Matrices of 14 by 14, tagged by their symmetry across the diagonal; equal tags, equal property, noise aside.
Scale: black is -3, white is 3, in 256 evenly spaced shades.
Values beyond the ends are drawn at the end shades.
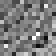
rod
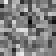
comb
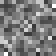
rod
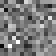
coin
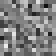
comb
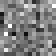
coin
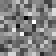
rod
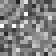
rod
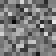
coin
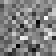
comb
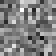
coin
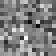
comb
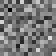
rod
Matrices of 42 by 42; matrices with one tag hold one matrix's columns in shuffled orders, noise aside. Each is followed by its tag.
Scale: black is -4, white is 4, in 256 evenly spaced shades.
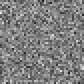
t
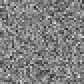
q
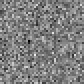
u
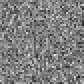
u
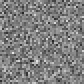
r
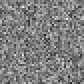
u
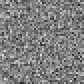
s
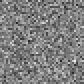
r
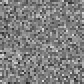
s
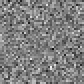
t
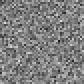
r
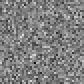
s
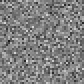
r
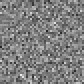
q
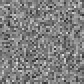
u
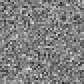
t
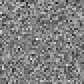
t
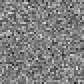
t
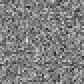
q
